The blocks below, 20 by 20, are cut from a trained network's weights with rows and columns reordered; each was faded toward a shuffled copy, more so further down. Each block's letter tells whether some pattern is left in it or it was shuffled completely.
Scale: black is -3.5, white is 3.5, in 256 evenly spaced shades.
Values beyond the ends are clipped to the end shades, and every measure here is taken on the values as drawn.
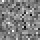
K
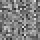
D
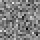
K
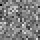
K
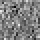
K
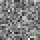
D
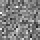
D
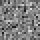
K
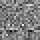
D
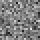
K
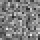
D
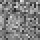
D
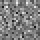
K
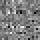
D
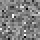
K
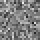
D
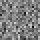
D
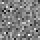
K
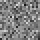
K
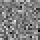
K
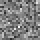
K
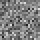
D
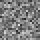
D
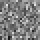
D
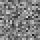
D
